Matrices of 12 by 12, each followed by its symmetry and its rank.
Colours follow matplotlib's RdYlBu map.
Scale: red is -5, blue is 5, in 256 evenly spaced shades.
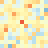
symmetric, full rank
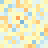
symmetric, full rank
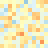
neither, full rank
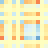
symmetric, rank one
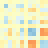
symmetric, rank two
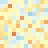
neither, full rank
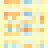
neither, rank two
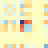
symmetric, rank two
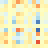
neither, rank two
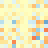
neither, rank two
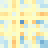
symmetric, rank two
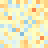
neither, full rank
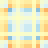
symmetric, rank one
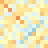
symmetric, full rank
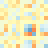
symmetric, rank two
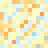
symmetric, full rank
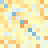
symmetric, full rank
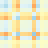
symmetric, rank one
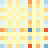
symmetric, rank one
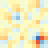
symmetric, rank two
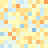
neither, full rank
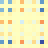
symmetric, rank one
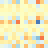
neither, rank two
